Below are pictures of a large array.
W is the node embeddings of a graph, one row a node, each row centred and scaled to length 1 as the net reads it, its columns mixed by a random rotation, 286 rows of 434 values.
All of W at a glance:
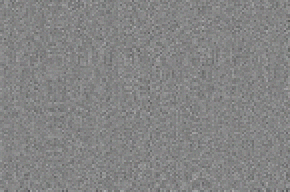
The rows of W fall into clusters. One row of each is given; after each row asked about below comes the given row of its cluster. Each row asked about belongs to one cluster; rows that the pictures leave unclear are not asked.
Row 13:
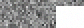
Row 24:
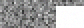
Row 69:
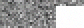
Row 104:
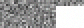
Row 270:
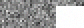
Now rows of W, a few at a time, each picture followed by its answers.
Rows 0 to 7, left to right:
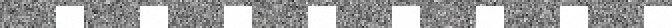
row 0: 104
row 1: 104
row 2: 270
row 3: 69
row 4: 24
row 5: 69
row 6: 270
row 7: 270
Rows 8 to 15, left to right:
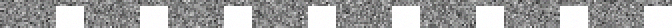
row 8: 69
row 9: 104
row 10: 69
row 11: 69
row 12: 104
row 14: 104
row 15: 13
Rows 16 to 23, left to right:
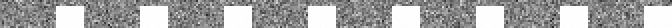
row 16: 69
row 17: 24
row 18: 13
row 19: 104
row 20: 69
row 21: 270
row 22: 69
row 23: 13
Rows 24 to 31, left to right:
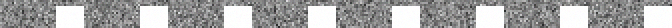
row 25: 13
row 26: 270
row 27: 24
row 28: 104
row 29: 69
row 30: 270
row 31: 270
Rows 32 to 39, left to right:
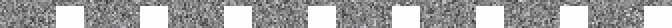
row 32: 24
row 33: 13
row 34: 270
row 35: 104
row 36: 69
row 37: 104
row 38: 69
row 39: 24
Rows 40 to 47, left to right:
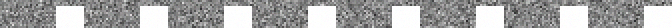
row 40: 270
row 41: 270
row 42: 24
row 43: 24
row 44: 13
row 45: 69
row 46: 104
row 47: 69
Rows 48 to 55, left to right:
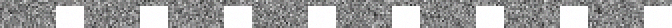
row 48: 104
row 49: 24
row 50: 104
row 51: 24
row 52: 13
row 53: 270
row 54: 270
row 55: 104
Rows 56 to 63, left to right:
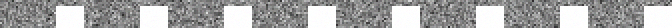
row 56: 69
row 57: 13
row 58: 69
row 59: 13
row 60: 69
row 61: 104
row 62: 13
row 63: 13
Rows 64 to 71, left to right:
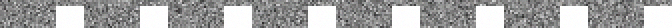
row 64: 24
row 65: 24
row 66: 104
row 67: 24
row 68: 13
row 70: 270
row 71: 104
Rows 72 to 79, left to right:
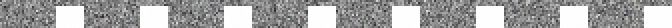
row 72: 24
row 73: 270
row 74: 24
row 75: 24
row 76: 270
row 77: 270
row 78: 104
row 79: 104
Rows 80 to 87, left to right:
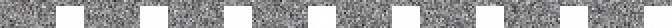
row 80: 13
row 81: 270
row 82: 270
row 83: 13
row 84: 270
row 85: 270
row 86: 104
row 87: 104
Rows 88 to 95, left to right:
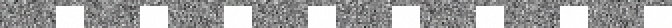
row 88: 104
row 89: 69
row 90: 270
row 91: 104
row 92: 104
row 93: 104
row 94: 69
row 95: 270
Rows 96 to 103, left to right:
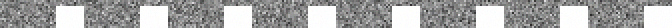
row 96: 69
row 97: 69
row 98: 104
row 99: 270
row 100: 13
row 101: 24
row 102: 270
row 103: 13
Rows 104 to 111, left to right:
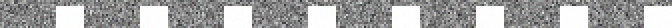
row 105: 270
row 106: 13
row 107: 69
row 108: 104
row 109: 13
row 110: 69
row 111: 13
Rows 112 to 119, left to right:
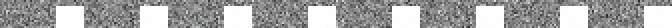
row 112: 270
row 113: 69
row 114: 69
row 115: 13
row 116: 13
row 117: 69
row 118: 104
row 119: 270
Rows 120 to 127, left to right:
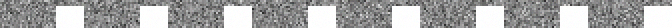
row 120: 104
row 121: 104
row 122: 69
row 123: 104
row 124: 13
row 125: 24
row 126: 69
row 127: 24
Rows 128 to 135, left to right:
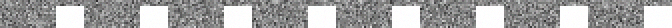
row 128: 13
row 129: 69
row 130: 104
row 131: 104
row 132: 104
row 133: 104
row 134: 24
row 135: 24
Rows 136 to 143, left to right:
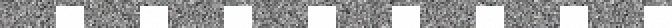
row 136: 69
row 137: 13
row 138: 104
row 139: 13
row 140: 104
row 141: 69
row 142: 13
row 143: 104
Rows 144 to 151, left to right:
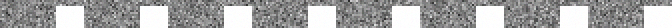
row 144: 69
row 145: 13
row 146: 13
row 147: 24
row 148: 69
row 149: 13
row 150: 24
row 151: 24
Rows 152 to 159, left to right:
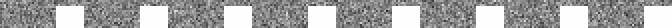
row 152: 104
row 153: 69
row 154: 270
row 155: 13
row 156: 24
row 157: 69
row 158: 270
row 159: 13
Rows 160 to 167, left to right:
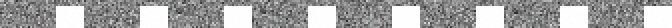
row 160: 104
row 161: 24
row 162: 104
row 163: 104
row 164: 13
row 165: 24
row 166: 104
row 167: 24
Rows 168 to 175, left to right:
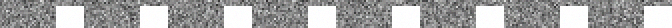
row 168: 270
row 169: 69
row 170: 270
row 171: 270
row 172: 13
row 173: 69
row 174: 13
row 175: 24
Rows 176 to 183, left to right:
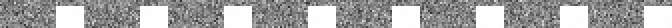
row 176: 24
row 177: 24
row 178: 69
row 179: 104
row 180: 24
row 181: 104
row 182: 69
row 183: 270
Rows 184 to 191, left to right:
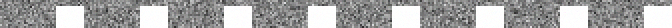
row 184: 13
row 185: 24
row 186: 104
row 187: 69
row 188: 24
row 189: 24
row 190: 104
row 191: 69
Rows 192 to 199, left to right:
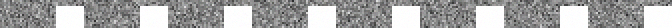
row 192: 270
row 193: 13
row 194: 24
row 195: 69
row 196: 270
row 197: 104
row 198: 13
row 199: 13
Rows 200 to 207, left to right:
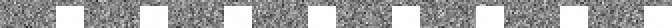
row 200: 24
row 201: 69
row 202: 24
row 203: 270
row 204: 13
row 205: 69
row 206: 270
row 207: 24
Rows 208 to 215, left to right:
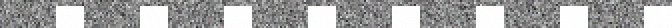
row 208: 270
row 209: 13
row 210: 104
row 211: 104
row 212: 13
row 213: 69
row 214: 13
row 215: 104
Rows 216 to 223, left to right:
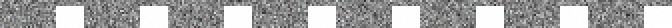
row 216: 104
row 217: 24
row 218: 24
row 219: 104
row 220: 13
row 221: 13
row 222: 270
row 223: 13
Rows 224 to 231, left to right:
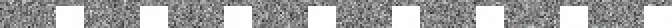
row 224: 104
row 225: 270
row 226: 24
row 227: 13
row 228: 24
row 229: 104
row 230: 69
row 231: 69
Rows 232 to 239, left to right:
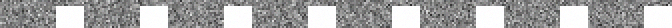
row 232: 24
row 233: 104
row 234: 69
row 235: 270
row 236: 13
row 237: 270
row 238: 24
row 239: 13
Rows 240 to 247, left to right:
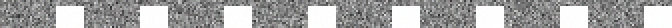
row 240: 270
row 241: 104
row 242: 104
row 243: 69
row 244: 24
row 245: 270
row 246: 13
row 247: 13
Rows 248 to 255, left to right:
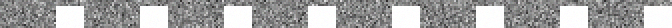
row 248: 24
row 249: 13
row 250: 69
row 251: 69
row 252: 270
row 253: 24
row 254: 24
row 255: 104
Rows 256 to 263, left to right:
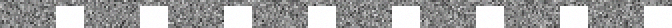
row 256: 69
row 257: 270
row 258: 24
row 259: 13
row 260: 24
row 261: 13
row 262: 13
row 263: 270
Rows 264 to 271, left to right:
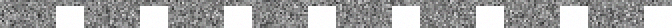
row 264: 13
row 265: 24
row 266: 24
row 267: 13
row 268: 104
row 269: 13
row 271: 24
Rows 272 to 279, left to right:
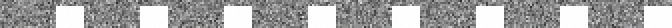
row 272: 69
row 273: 104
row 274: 69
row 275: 69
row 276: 104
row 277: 69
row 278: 104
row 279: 24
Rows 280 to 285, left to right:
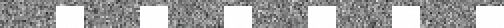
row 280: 69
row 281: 104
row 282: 13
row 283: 270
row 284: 270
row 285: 13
